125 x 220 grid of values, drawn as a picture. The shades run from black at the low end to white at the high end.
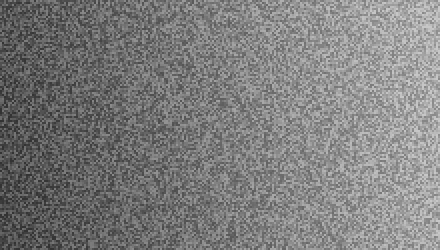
Stripes: none. Slope: up to the right. Odd rows or columns: none. Grain: fine. Average level on the scale: 50%.
